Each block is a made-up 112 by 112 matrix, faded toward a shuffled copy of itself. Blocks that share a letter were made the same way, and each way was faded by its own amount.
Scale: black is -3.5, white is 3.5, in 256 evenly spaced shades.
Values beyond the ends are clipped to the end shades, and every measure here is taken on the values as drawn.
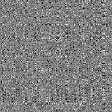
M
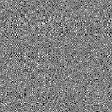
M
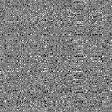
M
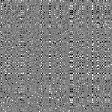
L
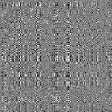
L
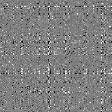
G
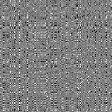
L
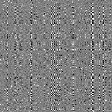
L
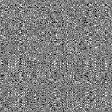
M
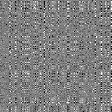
L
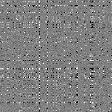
G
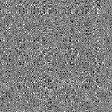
M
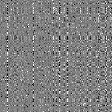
L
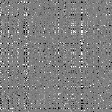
G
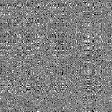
M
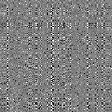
L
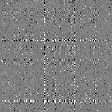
G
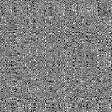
M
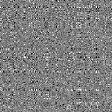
M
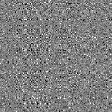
M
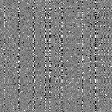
L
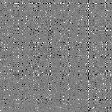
G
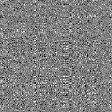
M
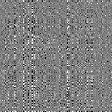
L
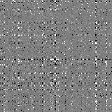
G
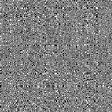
M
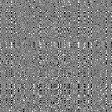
L
